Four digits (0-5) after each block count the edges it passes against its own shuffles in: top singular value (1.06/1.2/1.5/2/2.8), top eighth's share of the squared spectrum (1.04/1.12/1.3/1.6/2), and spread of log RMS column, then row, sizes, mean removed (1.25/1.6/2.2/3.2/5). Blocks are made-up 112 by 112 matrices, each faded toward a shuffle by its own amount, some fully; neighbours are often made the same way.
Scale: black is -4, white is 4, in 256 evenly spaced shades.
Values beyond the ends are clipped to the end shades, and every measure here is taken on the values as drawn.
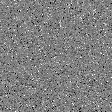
1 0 0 0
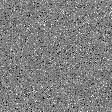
0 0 0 0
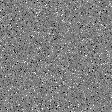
0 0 0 0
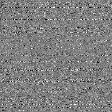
2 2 0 4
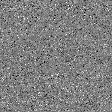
0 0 0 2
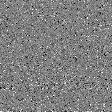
1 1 0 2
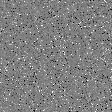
2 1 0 0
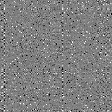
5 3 2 1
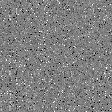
3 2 1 0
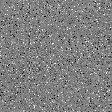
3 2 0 0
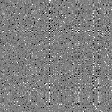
5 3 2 2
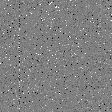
3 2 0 0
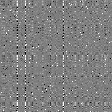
5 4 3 2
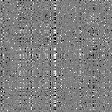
5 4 3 2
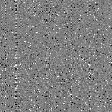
4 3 2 1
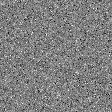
0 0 0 0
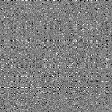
5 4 2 3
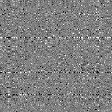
5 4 2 3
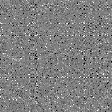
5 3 2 2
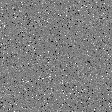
0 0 0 0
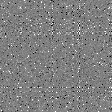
4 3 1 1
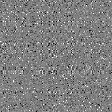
4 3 2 2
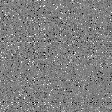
4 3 1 2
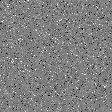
0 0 0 0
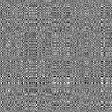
5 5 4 4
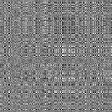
5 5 4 4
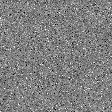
1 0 0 0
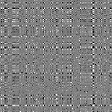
5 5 4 4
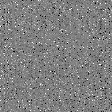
4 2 1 1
